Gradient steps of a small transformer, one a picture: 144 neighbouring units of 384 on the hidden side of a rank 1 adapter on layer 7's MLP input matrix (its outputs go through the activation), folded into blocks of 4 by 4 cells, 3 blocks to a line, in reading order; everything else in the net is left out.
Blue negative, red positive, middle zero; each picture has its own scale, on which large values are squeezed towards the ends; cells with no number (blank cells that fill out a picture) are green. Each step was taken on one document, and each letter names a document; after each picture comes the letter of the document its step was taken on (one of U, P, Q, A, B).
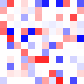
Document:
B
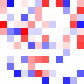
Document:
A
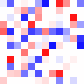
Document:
B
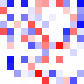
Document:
A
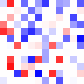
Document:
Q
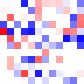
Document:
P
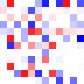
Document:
Q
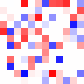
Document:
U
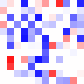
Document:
A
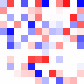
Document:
Q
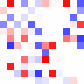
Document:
Q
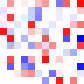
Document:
Q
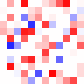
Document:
P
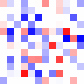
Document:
B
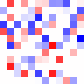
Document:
P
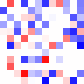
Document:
U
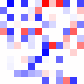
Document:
A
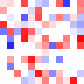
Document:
A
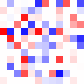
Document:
B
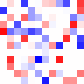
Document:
P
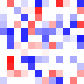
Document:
B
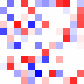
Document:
P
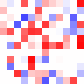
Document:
A
